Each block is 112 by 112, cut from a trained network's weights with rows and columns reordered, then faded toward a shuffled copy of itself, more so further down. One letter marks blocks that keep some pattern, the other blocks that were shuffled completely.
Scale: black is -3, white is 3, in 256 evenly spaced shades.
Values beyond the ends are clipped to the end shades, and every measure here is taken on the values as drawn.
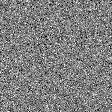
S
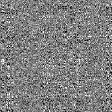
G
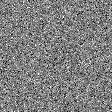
S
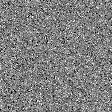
S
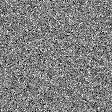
S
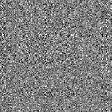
G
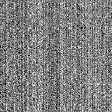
G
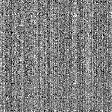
G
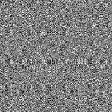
G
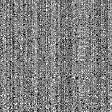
G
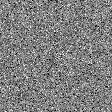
S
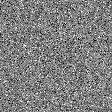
S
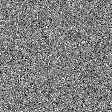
S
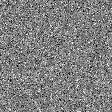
S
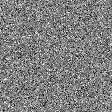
S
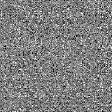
G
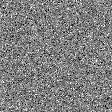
S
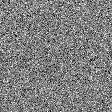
S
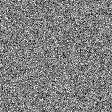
S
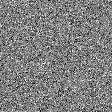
S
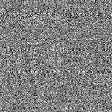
G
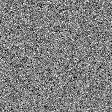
S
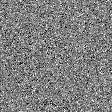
S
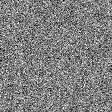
S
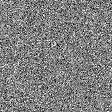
S
